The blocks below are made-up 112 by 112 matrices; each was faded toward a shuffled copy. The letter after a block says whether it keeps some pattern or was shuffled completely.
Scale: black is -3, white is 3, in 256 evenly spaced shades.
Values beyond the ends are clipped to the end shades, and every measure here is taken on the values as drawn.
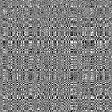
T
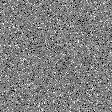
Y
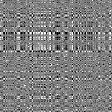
T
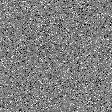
Y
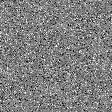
Y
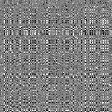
T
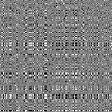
T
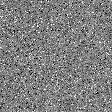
Y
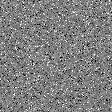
Y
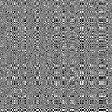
T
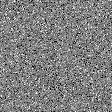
Y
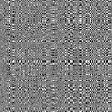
T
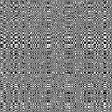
T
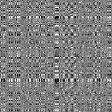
T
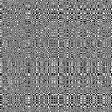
T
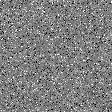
Y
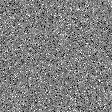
Y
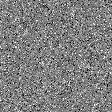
Y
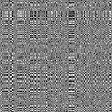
T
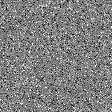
Y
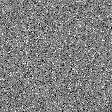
Y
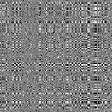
T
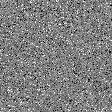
Y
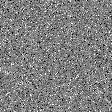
Y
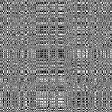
T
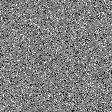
Y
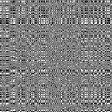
T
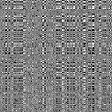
T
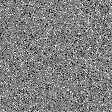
Y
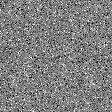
Y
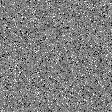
Y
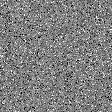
Y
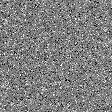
Y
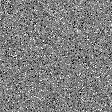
Y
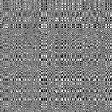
T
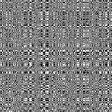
T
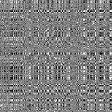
T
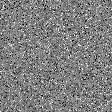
Y
